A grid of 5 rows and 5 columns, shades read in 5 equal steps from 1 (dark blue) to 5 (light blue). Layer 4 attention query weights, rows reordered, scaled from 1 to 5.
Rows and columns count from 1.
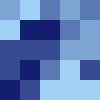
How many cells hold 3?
4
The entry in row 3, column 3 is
2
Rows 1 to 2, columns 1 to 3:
4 5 3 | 5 1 1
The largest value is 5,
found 6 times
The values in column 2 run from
1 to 5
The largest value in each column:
5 5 5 5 5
